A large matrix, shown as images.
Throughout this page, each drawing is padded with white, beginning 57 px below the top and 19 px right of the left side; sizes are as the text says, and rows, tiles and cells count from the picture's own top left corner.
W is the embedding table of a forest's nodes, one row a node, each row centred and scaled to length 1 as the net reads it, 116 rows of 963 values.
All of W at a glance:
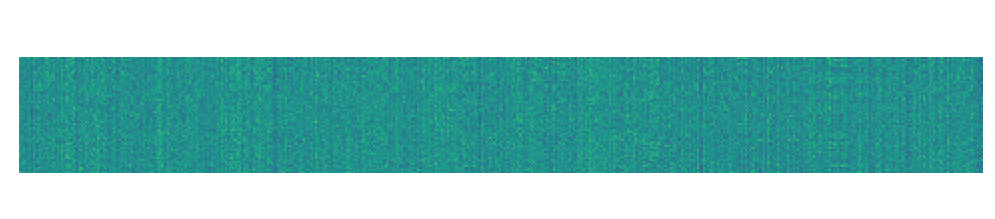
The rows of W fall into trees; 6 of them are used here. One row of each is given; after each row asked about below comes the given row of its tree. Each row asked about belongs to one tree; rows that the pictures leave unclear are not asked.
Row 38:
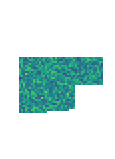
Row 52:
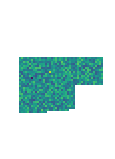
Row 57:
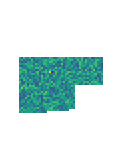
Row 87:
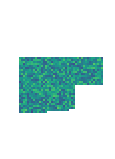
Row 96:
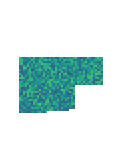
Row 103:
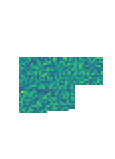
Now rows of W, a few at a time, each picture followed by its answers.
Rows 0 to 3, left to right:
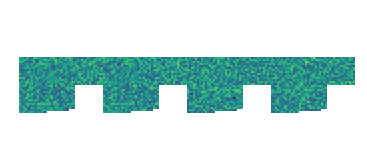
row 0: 96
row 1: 96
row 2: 87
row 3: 87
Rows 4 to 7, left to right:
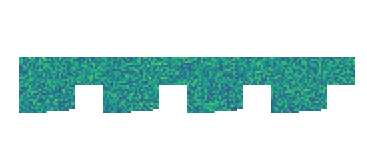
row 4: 96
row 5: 103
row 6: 96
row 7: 87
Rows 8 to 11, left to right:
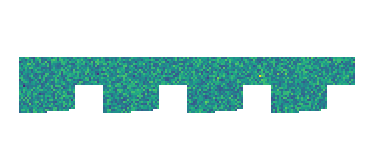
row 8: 52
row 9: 87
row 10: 57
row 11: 38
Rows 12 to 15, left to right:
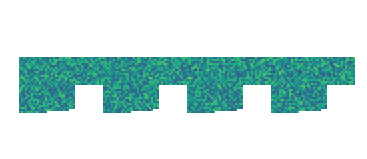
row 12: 57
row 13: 103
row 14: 96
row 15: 96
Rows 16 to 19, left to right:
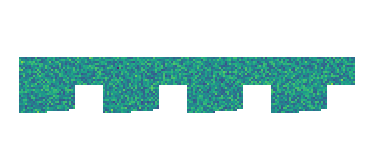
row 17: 96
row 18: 57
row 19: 87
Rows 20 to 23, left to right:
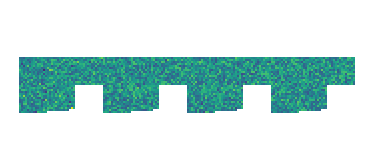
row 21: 87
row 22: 87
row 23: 96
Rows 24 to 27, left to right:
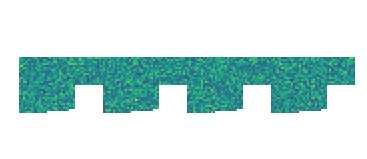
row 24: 103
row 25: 87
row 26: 38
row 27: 52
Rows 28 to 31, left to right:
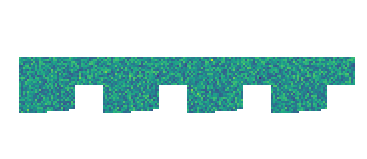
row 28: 96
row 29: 57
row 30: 103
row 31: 57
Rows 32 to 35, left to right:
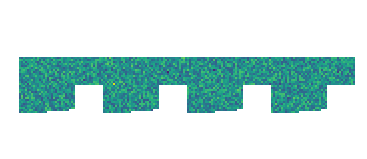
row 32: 57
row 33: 52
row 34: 87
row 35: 103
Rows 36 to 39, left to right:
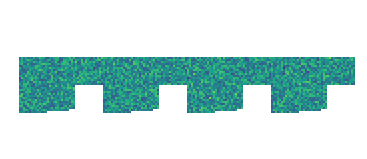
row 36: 96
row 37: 87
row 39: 87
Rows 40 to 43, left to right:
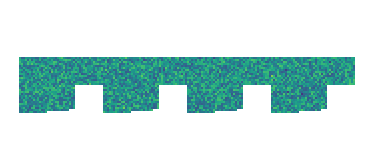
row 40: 87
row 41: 38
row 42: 87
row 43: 57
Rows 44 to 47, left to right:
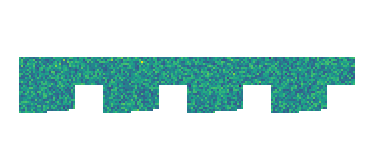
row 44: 38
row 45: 96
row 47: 103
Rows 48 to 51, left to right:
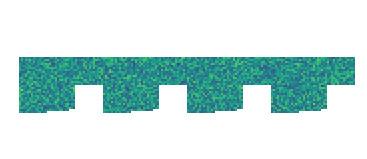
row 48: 96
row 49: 52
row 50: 103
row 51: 96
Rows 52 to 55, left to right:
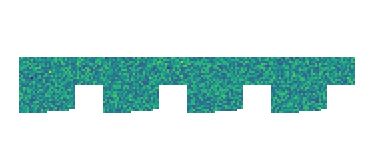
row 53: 103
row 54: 87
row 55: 103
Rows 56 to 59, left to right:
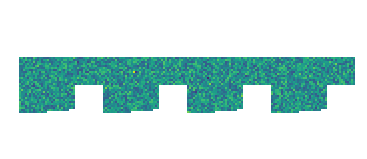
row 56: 96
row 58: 57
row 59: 38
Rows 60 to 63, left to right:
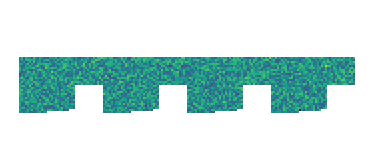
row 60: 96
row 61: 52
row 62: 96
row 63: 38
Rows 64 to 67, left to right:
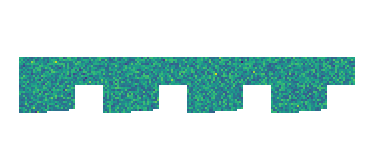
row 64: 87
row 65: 38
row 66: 57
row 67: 96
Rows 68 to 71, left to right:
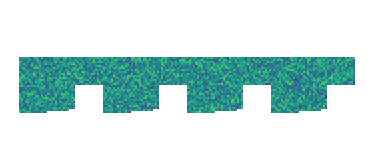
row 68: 103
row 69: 52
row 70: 38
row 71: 96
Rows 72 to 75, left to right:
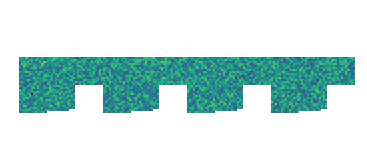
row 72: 52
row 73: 57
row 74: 57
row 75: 103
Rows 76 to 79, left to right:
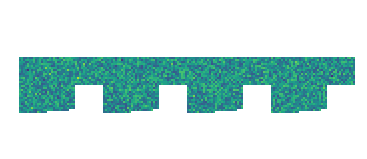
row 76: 96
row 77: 87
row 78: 87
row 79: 103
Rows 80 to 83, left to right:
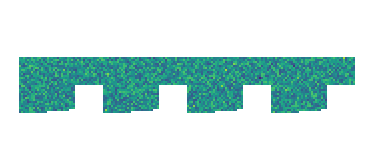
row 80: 57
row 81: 87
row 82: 57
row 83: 57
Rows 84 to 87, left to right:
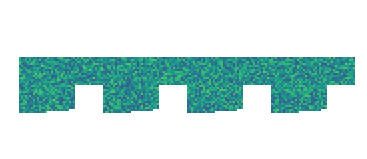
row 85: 96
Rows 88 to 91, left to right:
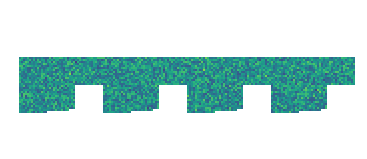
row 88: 103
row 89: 38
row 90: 96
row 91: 87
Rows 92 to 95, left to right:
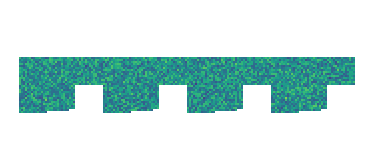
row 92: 57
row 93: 57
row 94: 103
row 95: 87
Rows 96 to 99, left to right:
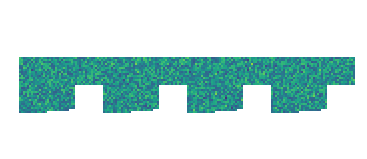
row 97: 52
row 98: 38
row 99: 87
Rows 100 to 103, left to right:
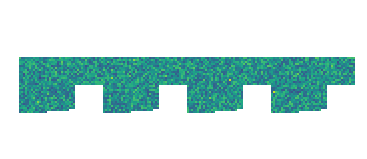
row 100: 57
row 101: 87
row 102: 103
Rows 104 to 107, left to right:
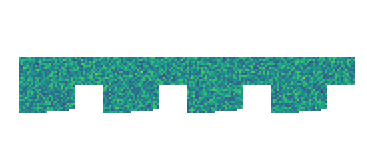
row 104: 96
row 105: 57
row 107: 57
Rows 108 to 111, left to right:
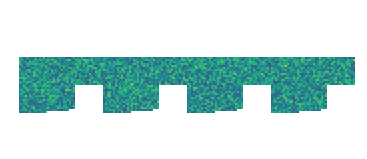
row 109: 87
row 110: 57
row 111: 57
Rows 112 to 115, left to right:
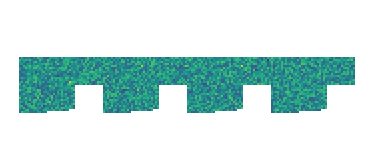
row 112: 96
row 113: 103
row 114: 57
